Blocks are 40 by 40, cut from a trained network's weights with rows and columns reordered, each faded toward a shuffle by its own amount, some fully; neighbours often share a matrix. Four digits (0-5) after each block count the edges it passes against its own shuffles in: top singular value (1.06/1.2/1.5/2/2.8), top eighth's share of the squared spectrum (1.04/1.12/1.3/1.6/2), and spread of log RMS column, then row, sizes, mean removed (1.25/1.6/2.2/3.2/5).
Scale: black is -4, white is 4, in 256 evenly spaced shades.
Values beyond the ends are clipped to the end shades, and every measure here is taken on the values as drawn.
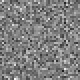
2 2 0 0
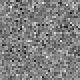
0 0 0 0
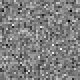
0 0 0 0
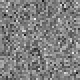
1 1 0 0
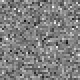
0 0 0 0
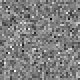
0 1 0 0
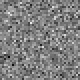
1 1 0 0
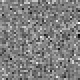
1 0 0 0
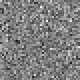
0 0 0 0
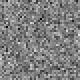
0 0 0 0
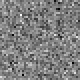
1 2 0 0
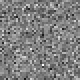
1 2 0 0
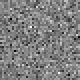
0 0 0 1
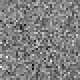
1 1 0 0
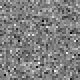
0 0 0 0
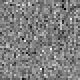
1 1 0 0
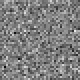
2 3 1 1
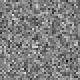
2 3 1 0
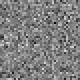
2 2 0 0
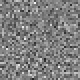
2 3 1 1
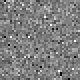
1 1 0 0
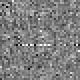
3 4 0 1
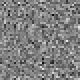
3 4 2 2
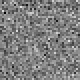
1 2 0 0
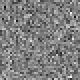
1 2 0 0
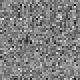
2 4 2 1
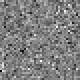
1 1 0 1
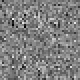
2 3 2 2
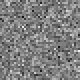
2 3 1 1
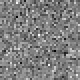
1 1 0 0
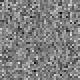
2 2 1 1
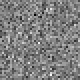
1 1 0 0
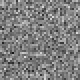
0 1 0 0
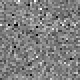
1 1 0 0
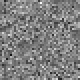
2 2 0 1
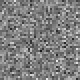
3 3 2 0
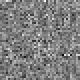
2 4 1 2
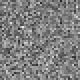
0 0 0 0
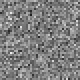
1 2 1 0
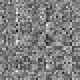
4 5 2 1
